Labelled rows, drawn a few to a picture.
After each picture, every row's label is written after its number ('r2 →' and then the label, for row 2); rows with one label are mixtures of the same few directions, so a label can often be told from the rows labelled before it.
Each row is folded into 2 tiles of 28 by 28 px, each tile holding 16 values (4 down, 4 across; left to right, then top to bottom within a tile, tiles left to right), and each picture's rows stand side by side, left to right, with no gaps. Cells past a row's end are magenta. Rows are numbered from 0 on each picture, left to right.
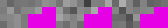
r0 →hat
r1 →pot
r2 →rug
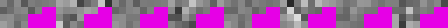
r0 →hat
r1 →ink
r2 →hat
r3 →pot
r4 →hat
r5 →rug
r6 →pot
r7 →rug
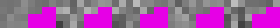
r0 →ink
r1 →hat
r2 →hat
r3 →rug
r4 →rug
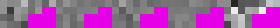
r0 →pot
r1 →rug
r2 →rug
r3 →ink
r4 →hat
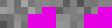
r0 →hat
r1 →hat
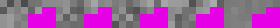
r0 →hat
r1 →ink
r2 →ink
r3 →ink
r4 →pot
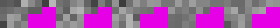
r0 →ink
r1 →ink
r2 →rug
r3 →hat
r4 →hat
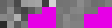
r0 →ink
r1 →ink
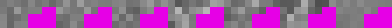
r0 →rug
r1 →hat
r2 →ink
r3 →hat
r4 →pot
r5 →ink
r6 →hat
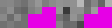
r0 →ink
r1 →pot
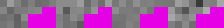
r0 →rug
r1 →pot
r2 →hat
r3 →pot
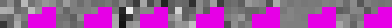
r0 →hat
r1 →rug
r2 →rug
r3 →pot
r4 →ink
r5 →hat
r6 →hat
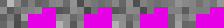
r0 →rug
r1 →hat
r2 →hat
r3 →rug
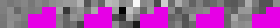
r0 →rug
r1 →pot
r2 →pot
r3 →rug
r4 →ink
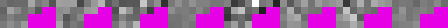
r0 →pot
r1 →ink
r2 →pot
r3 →hat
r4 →pot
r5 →rug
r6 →rug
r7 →pot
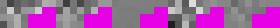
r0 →hat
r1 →hat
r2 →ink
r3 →hat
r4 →rug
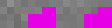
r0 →rug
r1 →hat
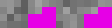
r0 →ink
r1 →hat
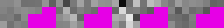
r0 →ink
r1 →rug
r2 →rug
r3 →hat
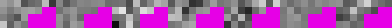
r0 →ink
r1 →rug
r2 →hat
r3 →pot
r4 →ink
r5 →rug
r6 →pot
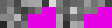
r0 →ink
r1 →rug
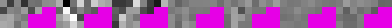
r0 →hat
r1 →rug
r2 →ink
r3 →rug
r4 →rug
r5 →pot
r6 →hat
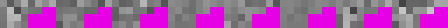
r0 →rug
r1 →ink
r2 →pot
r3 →ink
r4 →ink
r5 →ink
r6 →rug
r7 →hat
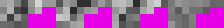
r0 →ink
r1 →pot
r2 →ink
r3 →hat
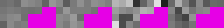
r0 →ink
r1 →rug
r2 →ink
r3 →rug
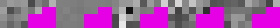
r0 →pot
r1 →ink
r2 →rug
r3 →hat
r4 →ink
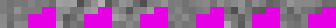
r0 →rug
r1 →ink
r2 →pot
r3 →ink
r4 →hat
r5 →hat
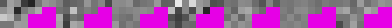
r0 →pot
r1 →rug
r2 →ink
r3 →hat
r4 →ink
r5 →ink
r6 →hat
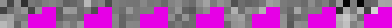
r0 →hat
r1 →pot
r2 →rug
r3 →ink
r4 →hat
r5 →rug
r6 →hat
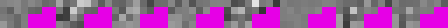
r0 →hat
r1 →pot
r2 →ink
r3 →hat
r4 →pot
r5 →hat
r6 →rug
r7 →rug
